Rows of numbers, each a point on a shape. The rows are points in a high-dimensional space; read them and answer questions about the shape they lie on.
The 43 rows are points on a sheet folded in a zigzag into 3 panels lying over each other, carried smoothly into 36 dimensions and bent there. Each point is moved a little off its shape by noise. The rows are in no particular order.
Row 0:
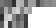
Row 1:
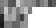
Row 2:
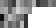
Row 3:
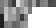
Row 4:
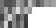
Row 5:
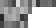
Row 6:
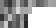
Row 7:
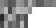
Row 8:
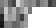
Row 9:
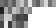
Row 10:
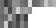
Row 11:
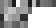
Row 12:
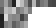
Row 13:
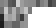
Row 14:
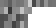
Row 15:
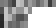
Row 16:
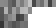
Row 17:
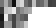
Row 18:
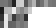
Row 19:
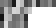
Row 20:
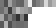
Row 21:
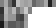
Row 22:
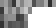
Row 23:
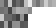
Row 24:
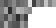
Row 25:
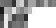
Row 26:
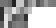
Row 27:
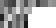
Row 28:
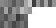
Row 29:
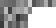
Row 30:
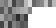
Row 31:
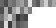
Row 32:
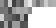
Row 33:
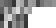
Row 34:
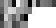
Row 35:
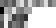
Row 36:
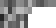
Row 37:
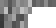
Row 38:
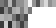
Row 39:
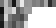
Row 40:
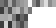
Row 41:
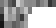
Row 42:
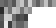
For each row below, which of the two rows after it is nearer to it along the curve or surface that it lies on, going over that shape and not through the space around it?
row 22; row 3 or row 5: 3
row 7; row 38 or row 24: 24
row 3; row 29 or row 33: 29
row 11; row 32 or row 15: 15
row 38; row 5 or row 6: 6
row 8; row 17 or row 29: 17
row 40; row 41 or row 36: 36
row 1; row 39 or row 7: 39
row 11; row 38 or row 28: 28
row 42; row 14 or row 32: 32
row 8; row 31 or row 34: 34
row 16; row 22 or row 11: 22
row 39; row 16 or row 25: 16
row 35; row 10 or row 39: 10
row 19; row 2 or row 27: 27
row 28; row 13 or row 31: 13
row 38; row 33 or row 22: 33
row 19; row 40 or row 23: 40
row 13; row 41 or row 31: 41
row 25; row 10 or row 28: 10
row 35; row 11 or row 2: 2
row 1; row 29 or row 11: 11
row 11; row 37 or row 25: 37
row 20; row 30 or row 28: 30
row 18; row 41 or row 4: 4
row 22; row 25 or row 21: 21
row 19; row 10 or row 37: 10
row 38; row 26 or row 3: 26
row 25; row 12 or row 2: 2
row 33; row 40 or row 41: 40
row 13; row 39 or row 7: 39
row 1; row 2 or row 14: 14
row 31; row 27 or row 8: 27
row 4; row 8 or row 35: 35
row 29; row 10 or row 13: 10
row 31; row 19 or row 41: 19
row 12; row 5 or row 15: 5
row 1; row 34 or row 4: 34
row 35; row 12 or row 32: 32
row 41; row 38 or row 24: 24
